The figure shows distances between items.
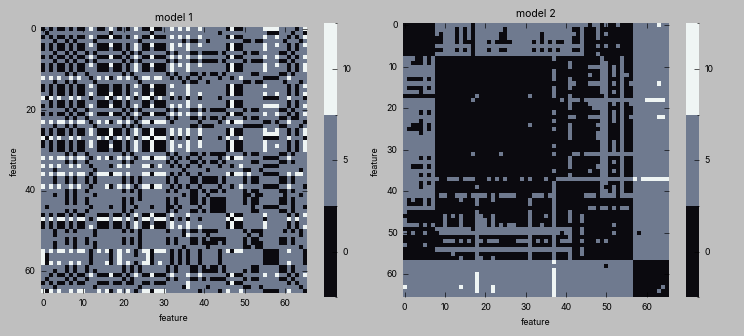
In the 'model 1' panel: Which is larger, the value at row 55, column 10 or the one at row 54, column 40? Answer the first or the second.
the first
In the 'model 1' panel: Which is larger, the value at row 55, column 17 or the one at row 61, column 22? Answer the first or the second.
the second
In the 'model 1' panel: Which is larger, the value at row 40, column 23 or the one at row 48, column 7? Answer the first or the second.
the first
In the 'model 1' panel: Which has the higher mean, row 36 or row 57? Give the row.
36
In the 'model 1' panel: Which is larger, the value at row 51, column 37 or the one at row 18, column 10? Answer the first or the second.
the first
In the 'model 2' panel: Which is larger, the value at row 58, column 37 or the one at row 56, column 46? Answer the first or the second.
the first
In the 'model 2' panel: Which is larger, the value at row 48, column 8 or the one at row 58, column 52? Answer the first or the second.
the second
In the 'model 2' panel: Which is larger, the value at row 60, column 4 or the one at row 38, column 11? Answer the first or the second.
the first
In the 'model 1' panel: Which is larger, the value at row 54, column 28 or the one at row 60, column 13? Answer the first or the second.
the first
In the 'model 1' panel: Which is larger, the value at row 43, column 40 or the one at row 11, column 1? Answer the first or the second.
the second
